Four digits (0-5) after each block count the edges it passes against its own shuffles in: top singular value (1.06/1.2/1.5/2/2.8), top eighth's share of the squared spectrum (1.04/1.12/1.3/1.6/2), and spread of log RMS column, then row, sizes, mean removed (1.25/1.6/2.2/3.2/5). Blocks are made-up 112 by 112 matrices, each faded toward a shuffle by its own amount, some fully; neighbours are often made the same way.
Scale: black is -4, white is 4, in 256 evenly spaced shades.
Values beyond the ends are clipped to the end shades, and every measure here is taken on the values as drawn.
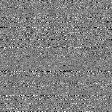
2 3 0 4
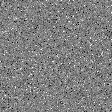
0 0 0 0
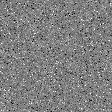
0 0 0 0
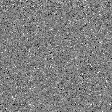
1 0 0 1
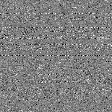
2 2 0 3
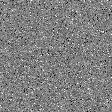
0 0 0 1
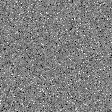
0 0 0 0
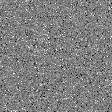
3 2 1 0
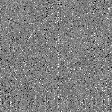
3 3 2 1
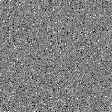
3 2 1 1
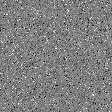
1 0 0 0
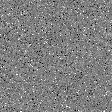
1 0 0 0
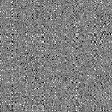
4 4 3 2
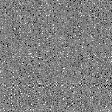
4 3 2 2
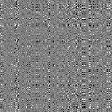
5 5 4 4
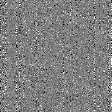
3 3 3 0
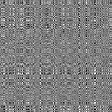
5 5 4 4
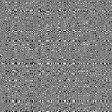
5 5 3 4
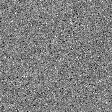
0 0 0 0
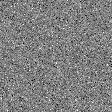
0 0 0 0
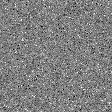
0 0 0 0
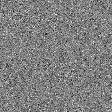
0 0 0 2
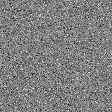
0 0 0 1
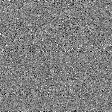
1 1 0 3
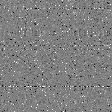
4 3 1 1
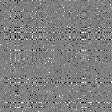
5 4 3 3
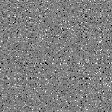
4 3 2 2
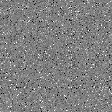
4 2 1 1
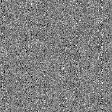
1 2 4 0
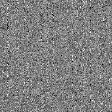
1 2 3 0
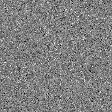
0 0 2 0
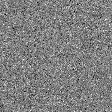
0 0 1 0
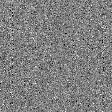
1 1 2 0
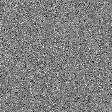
0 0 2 0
